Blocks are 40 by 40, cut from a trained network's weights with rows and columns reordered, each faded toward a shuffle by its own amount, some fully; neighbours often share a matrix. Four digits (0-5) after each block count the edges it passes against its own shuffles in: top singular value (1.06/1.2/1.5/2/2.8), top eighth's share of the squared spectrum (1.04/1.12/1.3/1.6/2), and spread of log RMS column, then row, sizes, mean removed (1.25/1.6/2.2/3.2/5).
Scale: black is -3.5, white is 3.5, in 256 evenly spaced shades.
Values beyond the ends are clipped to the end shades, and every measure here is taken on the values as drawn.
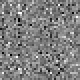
3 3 1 2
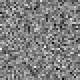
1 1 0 0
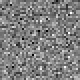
0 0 0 0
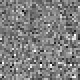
2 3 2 1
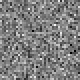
1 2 0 0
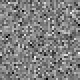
0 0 0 0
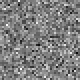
0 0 0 0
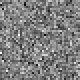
0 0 0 0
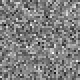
1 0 0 0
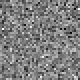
0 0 0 0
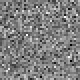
0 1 0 0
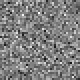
0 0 0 0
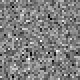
0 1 0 0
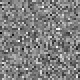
2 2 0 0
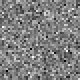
0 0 0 0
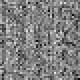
2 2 0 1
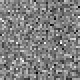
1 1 0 0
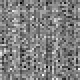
3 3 0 2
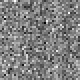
0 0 0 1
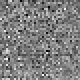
2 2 2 0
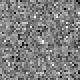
1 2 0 0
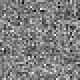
1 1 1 0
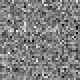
1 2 1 0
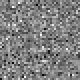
1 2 1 0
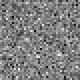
1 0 0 0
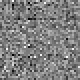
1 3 2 1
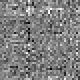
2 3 3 1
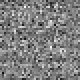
2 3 2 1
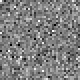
0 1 0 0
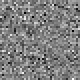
1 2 1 1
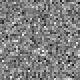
1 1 0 0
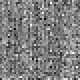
2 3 0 2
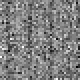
2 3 0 2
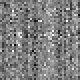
3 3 1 2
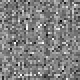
1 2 0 1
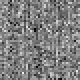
2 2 0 1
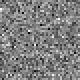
1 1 0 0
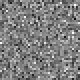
1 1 0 0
